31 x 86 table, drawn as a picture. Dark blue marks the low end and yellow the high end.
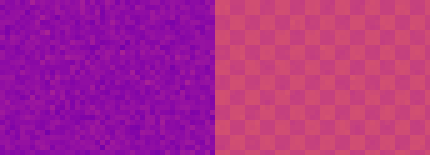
It is made of 1 by 2 panels. Panel 1,1: low, fine-grained, faint in contrast. Panel 1,2: middling, checkered, faint in contrast.
